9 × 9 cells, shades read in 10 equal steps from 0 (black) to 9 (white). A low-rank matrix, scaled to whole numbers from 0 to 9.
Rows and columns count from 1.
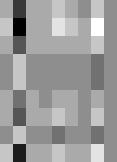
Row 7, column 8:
7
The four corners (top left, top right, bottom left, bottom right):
6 5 7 5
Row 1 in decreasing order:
7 7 6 6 6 6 5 5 2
